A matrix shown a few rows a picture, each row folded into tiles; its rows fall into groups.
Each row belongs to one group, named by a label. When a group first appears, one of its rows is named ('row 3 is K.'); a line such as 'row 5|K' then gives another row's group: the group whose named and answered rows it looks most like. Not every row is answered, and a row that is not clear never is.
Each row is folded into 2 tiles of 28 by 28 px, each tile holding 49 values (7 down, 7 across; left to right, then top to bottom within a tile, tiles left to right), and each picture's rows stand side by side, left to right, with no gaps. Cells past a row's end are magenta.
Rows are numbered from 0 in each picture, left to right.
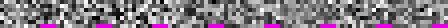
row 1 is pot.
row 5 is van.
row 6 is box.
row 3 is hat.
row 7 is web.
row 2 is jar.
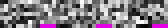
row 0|web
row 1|web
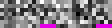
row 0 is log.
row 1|hat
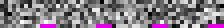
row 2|van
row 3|log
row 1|log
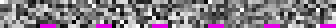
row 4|web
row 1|jar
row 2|van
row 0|hat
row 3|van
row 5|pot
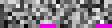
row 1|log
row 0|jar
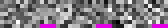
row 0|log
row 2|jar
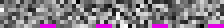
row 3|jar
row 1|log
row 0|log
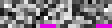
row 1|hat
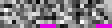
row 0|van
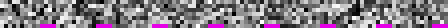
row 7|hat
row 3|log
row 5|web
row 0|box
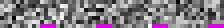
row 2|log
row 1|pot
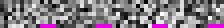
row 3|hat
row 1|web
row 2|pot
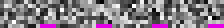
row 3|van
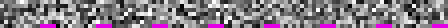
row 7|box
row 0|log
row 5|box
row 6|box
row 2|web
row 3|box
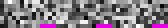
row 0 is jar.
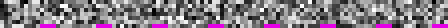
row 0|jar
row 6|web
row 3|box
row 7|jar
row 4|box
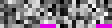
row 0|jar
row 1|jar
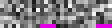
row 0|box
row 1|web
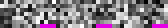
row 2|hat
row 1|van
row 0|log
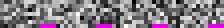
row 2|jar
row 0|web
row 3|log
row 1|van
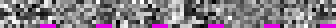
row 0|box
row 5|van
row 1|van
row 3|hat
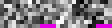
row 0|pot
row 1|hat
